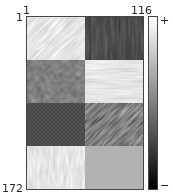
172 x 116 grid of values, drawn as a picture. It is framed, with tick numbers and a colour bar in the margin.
It is made of 4 by 2 panels. Panel 1,1: very high, slanting up to the right, faint in contrast. Panel 1,2: low, streaked downward, faint in contrast. Panel 2,1: middling, blotchy, faint in contrast. Panel 2,2: very high, streaked across, faint in contrast. Panel 3,1: low, checkered, faint in contrast. Panel 3,2: middling, slanting up to the right. Panel 4,1: very high, streaked downward, faint in contrast. Panel 4,2: high, flat.
